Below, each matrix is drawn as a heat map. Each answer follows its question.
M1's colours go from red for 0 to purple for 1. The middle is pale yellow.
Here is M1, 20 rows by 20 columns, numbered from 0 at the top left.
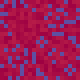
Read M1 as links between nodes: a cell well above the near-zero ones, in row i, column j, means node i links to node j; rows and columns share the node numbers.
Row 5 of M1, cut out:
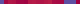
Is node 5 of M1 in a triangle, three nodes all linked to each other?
yes
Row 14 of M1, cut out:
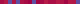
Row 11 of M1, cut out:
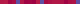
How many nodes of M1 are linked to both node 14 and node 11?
2
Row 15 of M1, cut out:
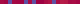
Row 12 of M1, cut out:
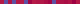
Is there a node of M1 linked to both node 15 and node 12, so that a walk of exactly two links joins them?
yes
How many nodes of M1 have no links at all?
1
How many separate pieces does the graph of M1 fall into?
2
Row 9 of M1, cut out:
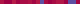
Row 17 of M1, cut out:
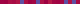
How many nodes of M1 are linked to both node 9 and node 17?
1
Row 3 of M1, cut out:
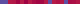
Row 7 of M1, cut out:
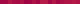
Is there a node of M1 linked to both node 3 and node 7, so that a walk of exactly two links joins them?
no
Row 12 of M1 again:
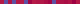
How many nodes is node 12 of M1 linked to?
4
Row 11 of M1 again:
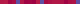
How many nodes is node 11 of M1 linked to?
3
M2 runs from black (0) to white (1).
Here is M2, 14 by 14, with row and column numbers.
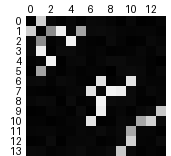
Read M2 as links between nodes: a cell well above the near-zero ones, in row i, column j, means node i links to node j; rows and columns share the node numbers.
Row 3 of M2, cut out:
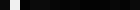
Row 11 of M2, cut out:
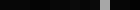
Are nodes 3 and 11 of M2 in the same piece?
no
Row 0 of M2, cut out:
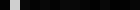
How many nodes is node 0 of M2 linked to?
1
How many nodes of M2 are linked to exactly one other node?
8
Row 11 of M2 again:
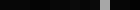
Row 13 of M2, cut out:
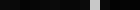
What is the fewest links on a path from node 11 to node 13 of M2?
5
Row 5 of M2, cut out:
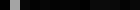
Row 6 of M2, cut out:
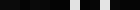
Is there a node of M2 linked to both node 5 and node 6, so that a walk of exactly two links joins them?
no
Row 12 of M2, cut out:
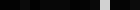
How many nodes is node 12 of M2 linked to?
1
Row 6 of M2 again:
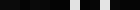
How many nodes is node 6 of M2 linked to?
2
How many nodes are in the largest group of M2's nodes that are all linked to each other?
2
